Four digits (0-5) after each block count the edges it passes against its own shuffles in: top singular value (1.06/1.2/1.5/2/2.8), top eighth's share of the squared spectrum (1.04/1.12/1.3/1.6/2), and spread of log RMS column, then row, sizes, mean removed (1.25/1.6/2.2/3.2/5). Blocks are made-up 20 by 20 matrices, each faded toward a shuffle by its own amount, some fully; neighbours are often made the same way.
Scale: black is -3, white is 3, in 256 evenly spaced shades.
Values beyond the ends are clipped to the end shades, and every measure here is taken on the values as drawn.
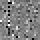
2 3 2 0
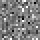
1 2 1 0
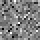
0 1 0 0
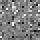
1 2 1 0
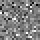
0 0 0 0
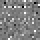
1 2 0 1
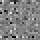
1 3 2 2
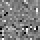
1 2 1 1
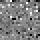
1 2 0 1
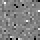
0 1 0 0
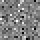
1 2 0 1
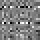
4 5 2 2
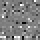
3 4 0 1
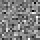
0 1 0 0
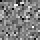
0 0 0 0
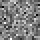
0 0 0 0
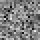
0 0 0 0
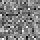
1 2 0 2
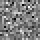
0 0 0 1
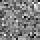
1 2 0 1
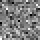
0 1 0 0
